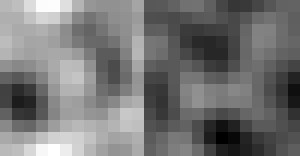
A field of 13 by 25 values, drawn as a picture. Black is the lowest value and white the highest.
Grain: blotchy. Ninth with the lowest average: bottom right. Seam: vertical, 50% of the way across, the left part higher.
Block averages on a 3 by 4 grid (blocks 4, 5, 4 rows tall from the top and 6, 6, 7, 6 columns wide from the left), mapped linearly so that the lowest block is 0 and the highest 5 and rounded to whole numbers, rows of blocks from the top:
5 3 1 1 | 3 3 1 1 | 4 5 1 0
